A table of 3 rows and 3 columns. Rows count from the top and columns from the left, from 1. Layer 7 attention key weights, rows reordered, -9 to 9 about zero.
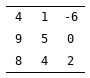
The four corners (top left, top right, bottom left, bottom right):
4 -6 8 2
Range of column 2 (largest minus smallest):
4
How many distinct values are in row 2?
3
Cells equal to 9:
1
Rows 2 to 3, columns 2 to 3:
5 0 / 4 2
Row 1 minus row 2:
-5 -4 -6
